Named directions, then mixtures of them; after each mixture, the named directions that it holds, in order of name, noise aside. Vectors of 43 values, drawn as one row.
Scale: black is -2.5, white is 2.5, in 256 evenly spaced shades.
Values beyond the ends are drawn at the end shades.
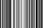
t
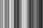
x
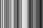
t, x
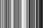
t, x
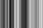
x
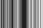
t, x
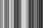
x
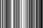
t, x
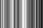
t, x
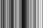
t, x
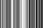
t, x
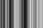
x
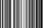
t, x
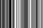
t, x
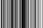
t, x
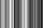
x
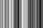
x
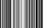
t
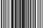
t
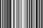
t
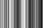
x
